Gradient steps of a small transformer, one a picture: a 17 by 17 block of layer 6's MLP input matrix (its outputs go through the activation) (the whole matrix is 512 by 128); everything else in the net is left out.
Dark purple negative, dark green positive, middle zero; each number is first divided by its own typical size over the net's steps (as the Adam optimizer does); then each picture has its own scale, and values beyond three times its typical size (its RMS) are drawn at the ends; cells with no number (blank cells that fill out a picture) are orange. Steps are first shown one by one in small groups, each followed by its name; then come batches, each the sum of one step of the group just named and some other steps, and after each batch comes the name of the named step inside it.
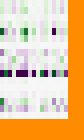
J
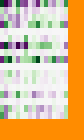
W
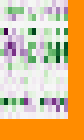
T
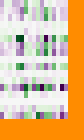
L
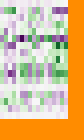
T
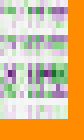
J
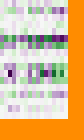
J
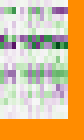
T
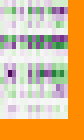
J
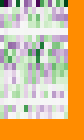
W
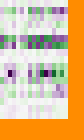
J
